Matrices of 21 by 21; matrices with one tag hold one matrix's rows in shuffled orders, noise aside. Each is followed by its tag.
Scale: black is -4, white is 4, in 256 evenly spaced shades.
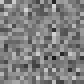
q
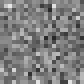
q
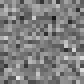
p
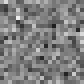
p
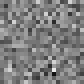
q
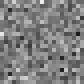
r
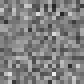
q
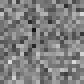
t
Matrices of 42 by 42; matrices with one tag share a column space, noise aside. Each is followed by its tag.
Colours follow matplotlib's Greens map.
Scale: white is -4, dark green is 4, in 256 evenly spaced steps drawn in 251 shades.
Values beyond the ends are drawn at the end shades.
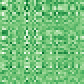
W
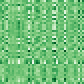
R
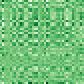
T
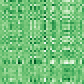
R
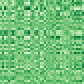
W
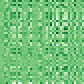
T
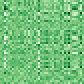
W
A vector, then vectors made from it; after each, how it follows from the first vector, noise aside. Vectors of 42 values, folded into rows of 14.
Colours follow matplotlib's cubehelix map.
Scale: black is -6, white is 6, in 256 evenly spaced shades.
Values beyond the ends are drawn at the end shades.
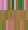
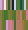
scaled up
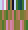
scaled up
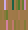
partly zeroed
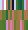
scaled up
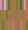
partly zeroed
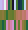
scaled up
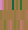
partly zeroed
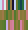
scaled up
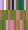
scaled up
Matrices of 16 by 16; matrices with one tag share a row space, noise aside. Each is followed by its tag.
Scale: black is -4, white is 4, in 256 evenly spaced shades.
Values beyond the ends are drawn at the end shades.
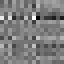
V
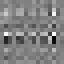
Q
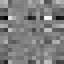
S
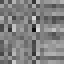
V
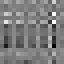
Q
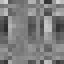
S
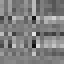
V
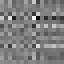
V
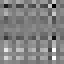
Q
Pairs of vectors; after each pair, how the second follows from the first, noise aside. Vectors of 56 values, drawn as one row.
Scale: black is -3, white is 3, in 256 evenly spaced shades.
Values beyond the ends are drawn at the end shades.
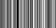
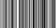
negated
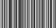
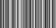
negated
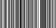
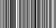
reversed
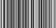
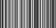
negated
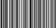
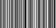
reversed
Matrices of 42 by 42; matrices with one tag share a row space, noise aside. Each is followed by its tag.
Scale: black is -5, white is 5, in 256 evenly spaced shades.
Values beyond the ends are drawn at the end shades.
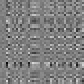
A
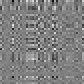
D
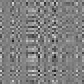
D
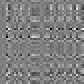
A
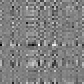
D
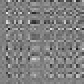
A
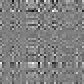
D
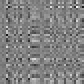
A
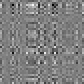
D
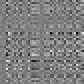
A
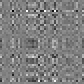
D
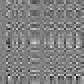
A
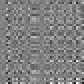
A
